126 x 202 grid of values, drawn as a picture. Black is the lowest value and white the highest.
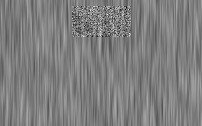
A few values lie far out on both sides of the bulk. Streaks run downward. An odd patch, rougher than its surroundings, sits in the top middle. On average the colour sits 50% of the way up the scale. No overall slope runs across the table. The halves do not mirror each other.
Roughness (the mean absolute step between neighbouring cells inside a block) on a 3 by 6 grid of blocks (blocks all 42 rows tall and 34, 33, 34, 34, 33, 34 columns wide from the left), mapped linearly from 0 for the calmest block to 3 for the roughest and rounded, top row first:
003300
000000
000000
